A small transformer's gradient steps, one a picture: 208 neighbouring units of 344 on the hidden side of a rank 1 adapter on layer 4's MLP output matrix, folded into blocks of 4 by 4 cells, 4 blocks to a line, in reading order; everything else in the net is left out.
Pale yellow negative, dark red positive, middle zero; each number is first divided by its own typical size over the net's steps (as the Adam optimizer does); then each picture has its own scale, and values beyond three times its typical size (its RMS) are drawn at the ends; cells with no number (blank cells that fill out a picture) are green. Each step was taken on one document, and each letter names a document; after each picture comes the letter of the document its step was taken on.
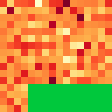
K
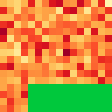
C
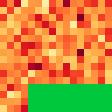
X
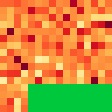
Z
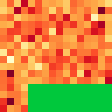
K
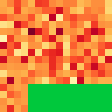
C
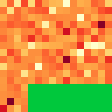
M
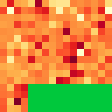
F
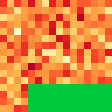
X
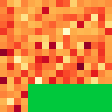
Z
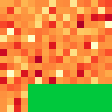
Z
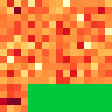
M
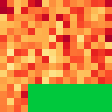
C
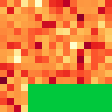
K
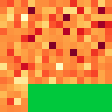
Z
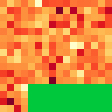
K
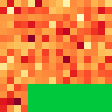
M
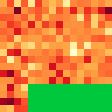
M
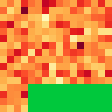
C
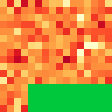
K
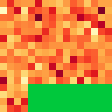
K
